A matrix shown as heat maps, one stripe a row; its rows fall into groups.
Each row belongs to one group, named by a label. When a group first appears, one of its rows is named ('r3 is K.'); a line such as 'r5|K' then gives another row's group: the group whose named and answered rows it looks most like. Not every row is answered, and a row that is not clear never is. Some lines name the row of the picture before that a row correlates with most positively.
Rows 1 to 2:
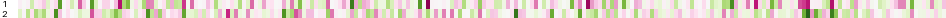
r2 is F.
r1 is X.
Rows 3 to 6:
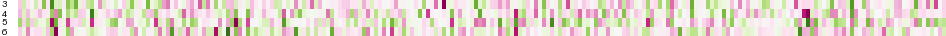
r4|X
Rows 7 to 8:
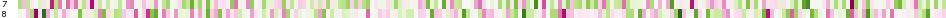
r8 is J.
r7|F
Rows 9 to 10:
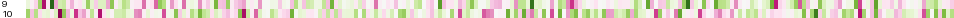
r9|J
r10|F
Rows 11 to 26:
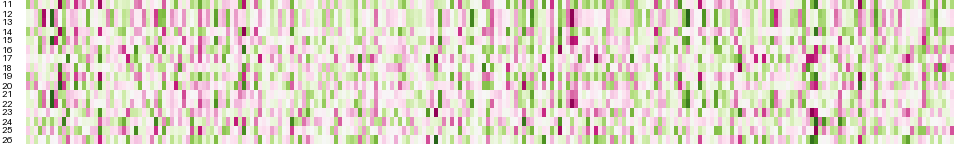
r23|X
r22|J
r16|X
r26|F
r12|J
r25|X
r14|F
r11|F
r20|X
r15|J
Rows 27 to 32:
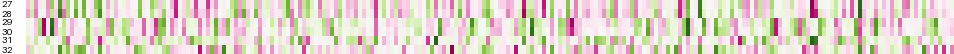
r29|J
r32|X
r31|F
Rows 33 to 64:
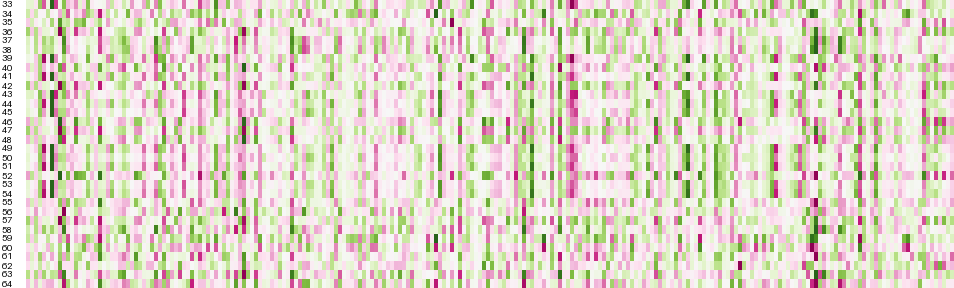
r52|X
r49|J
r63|F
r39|J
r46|X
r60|X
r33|J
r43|J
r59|F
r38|F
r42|F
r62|X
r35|X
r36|F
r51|J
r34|F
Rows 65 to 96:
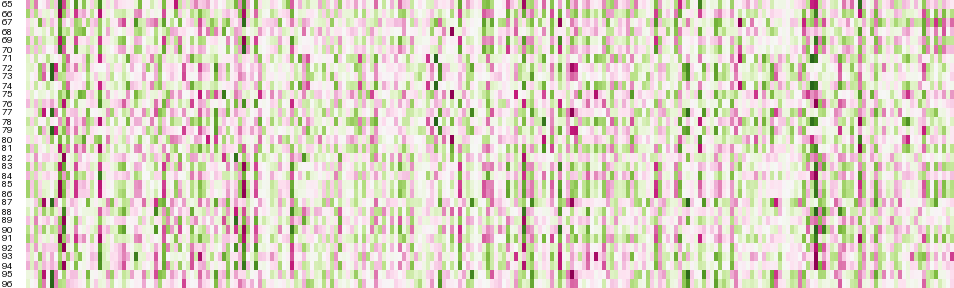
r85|F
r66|F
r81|F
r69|F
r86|F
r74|F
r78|F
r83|F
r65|X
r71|F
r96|J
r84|X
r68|X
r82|X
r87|J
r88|F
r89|X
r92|X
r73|J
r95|J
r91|F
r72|J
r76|X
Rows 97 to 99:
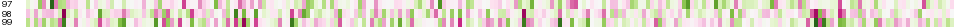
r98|X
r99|F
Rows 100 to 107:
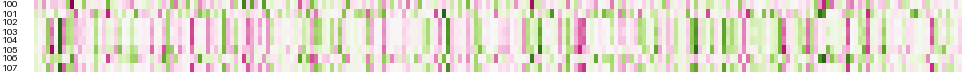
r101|F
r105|J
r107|J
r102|J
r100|X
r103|J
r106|F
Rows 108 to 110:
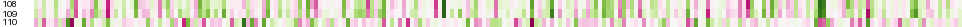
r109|F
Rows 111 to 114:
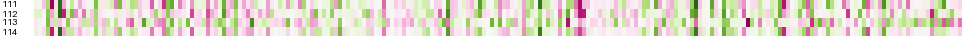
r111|J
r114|J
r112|J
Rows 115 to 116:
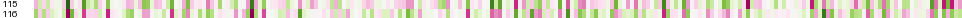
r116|F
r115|X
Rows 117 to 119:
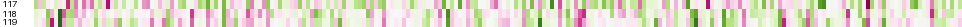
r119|J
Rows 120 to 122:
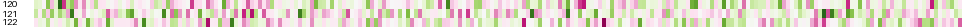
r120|J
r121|F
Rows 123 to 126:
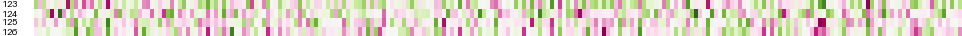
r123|F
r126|X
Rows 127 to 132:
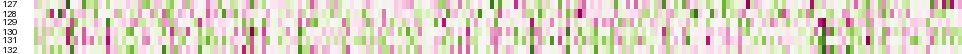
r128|J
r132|F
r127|X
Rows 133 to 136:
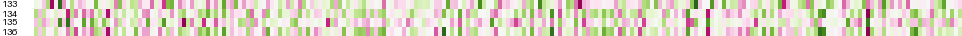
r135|X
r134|F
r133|J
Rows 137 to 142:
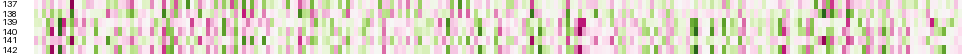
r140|J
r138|F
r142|J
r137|X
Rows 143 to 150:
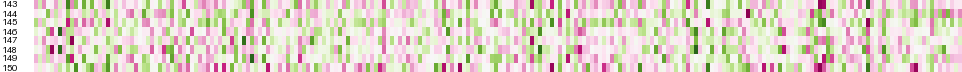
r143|X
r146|J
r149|X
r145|F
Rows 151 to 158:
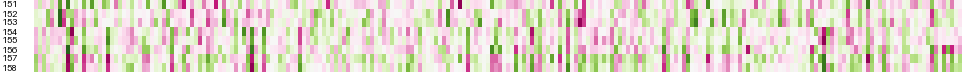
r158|F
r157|F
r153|J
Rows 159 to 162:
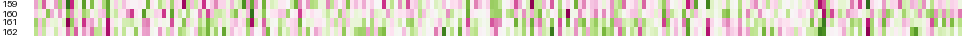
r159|X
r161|F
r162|F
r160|X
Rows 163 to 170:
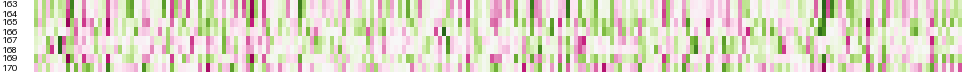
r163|F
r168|J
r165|F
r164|F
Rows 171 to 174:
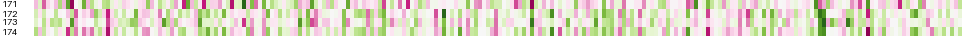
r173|F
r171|X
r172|F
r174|F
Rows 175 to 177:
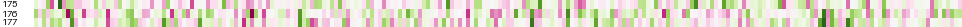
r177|F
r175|J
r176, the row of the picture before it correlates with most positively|174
